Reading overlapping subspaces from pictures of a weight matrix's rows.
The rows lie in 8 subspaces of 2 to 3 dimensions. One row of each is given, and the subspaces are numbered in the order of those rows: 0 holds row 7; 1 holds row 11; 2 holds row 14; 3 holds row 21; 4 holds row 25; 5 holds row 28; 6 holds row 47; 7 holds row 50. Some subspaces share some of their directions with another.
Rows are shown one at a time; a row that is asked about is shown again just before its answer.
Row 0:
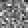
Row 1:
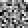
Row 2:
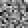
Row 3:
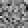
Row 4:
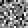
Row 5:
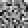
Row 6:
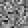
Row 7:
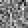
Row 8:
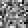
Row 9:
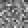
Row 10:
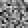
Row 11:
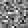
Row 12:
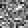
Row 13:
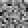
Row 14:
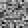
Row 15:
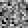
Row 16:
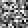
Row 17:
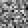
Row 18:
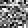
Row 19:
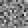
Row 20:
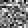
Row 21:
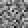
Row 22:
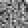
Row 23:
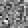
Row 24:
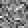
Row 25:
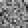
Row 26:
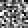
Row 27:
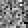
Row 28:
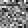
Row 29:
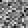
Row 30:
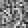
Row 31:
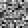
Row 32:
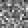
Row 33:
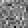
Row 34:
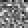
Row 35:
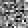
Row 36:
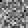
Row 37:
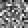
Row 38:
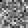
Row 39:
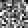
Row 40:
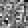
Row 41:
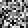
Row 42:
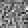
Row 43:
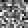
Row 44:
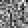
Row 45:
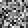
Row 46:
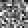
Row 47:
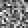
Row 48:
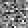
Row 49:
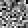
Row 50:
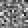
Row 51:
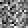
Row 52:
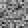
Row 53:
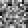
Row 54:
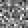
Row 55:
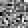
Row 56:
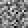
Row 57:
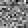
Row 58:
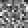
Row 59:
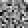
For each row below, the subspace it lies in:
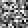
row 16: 1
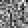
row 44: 0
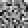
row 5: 3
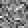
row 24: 2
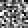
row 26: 7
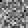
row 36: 4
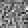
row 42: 6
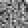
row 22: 0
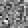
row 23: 1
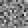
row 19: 7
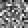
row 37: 3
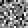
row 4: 7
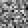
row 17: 1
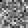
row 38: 4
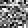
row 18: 5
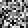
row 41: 4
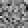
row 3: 2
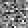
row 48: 1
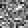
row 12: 2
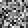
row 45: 4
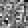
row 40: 1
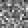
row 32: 0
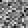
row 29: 4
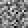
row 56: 3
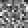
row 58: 2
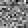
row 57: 5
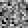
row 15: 3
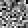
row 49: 5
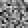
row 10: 6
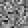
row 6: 1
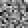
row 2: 6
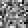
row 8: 6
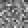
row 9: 3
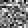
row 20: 5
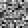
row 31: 2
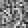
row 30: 6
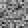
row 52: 2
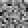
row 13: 6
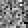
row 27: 6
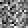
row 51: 3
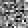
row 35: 1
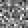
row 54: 0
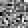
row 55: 1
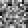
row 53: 6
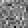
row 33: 7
